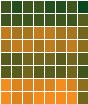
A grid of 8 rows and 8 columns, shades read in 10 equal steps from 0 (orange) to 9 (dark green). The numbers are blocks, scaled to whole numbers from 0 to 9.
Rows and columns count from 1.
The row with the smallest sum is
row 8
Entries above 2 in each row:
8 8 5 4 8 8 1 1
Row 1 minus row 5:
1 2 2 2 3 2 2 3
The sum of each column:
31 34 31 31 31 33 30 46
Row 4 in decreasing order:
4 3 3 3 2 2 2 2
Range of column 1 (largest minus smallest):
7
